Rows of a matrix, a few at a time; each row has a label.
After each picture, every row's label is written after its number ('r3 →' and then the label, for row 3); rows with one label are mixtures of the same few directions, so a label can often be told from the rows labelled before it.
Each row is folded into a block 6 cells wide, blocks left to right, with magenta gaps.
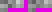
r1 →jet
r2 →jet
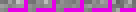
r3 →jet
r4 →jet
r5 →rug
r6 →jet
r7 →rug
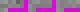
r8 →jet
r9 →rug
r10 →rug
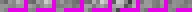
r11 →jet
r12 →jet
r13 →jet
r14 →jet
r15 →rug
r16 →rug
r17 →rug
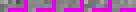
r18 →jet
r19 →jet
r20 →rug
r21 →rug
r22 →jet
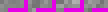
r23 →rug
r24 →rug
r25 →jet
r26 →rug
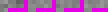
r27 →jet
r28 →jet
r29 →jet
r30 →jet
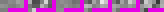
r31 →jet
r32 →rug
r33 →jet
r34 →jet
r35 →jet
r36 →rug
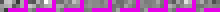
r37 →rug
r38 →jet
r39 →jet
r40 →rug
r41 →rug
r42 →rug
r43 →jet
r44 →jet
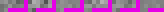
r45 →jet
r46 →rug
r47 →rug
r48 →jet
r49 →rug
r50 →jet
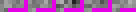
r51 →rug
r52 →rug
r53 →jet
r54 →jet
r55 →jet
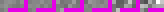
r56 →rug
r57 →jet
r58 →rug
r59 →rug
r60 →rug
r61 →jet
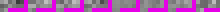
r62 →jet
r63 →jet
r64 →jet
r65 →jet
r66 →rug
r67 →rug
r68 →jet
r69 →rug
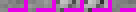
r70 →jet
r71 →jet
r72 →rug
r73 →rug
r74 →jet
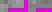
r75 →jet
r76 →jet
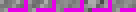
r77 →rug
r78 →rug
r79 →rug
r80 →rug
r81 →rug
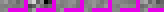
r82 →jet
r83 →jet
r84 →rug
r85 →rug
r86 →jet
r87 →jet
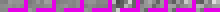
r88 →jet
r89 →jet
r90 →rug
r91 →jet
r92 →rug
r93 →rug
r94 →jet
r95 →jet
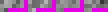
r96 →rug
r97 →rug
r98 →rug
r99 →jet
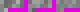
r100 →rug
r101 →rug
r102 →rug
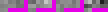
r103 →jet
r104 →jet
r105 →rug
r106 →jet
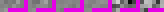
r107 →rug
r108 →rug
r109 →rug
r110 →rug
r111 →jet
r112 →rug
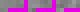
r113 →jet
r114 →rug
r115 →rug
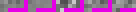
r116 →jet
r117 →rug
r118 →rug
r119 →jet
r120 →rug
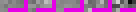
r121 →jet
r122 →jet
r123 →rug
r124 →rug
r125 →jet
